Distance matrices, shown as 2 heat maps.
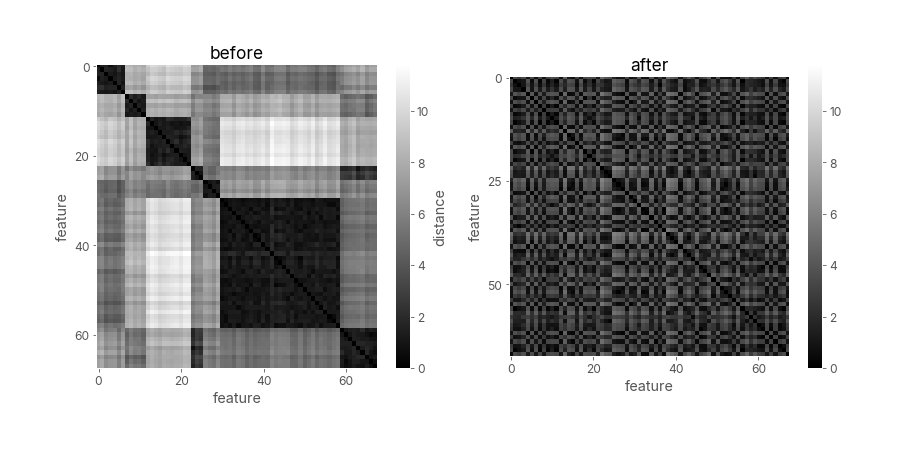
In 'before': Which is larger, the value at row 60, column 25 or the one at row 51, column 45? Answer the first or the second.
the first
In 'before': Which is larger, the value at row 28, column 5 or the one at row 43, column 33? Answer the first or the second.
the first
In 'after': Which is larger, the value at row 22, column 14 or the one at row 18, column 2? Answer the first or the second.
the first
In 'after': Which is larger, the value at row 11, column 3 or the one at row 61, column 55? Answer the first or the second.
the second
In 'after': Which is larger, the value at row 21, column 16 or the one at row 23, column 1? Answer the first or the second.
the first
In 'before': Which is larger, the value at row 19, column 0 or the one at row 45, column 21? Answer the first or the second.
the second
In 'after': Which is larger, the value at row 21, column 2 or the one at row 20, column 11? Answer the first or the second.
the first
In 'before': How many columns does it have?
68
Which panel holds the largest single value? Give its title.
before
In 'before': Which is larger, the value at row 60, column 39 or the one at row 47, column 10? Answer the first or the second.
the second
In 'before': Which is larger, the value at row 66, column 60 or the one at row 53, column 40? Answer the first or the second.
the second
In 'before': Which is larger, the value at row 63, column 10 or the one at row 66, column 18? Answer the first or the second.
the second
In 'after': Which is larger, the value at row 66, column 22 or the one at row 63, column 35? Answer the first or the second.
the second
